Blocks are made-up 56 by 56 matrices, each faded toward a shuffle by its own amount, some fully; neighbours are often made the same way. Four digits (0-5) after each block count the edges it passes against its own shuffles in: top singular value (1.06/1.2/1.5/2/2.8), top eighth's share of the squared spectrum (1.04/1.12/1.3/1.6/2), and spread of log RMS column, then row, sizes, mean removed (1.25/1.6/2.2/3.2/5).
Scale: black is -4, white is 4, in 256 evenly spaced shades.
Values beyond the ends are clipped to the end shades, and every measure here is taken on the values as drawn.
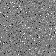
2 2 0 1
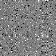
3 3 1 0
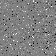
2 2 1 0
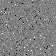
0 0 0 0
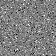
0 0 0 0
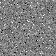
0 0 0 0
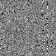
2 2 2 0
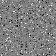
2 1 0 0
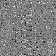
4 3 1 1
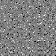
3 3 1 1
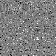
3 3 1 1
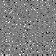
4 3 1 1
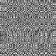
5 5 3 3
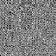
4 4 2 1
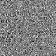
3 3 1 1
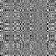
5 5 4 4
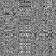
4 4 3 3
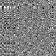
4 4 2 2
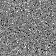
0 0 0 0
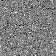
2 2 0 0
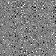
3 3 2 1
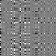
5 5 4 3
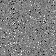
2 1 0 0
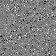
0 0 0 0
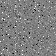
1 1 0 0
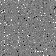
2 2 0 0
